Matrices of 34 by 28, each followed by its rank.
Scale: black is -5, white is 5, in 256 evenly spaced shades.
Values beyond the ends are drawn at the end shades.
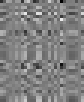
two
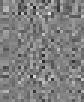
five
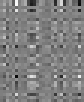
two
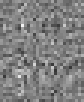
five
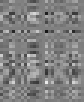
two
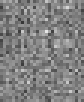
five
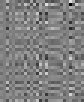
two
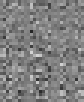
five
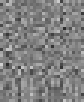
five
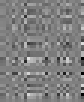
two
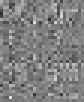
five
